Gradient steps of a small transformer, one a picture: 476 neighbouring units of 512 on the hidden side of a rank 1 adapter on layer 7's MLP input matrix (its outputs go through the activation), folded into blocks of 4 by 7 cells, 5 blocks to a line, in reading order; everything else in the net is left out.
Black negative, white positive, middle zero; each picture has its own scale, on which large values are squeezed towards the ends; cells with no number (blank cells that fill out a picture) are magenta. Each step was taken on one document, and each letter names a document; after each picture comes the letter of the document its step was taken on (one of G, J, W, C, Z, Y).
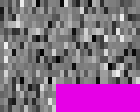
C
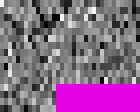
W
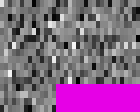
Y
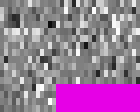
C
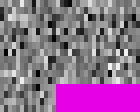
Y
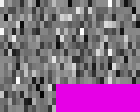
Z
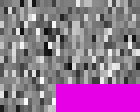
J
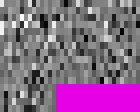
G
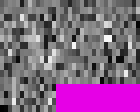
W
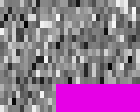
G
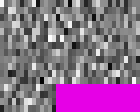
W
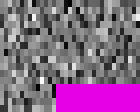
Z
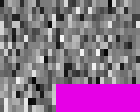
Z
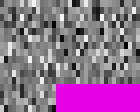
Y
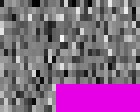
Z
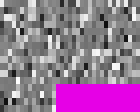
J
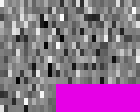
G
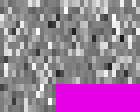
C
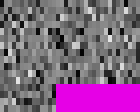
Z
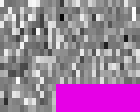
J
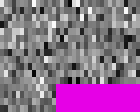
Z
